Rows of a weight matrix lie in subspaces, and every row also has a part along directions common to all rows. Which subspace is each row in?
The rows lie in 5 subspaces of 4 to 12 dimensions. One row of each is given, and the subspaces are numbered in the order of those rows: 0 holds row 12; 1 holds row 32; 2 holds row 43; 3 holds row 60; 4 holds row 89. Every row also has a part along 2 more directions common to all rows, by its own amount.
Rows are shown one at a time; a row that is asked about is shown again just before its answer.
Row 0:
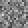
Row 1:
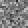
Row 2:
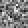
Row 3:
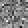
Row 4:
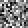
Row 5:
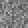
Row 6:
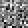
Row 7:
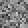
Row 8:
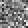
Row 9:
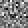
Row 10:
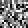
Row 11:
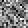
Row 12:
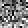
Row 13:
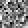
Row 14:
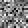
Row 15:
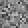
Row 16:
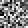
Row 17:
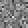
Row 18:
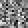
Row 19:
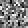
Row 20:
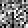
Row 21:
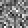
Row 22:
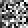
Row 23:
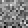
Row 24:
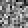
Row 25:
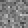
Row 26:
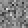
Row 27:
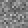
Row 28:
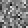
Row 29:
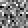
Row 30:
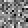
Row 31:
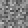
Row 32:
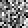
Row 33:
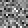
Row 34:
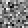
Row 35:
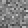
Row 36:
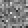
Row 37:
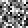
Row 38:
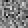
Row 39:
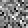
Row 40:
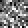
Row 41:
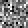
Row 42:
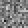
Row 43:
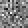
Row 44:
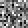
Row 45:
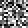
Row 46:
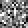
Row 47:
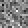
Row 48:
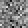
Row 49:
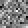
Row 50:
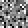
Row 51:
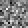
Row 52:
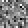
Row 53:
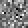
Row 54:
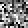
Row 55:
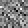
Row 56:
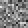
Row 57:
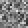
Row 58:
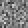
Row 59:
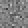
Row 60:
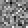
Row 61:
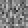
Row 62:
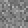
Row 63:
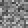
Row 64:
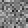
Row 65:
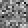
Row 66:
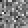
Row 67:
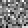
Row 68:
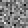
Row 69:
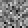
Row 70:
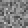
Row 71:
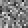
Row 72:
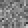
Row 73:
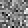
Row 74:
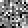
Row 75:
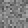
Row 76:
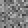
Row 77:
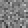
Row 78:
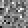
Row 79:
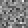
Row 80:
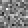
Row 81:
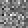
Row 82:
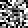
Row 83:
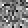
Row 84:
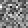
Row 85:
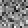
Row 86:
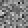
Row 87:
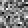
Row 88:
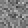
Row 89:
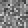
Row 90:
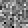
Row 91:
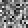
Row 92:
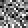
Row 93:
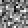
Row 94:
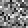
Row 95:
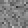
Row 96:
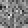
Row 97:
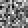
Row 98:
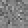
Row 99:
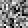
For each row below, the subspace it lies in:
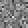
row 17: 0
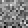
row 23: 0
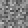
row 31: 3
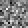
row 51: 3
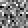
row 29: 4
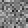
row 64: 3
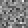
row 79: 1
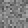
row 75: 3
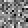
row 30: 3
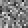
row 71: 1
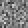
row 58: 1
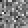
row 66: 1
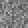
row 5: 1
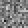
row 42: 0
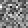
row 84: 4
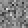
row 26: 1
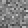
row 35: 1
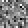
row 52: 3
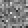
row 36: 1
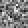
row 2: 0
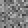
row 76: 3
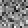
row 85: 0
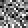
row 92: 1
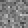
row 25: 4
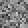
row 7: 2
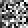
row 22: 2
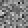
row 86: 2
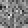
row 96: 1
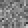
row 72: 1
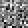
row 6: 0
